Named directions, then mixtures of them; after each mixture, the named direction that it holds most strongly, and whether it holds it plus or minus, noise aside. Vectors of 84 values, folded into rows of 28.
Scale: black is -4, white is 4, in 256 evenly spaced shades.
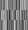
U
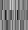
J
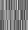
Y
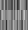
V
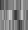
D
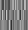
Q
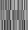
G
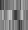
D, plus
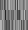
Y, minus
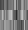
D, plus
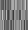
Q, plus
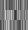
Y, plus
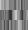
D, minus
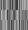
U, plus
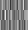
G, plus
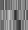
D, plus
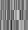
Q, plus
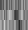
D, plus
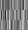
Q, plus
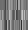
Y, minus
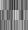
D, minus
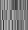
G, minus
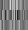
J, plus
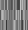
V, plus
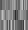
D, plus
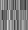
U, minus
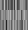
V, plus
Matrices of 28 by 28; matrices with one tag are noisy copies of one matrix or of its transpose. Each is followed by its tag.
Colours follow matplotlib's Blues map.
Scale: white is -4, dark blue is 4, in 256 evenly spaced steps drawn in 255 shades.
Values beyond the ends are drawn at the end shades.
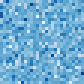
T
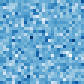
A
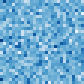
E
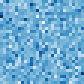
T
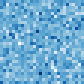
A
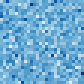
T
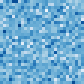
T
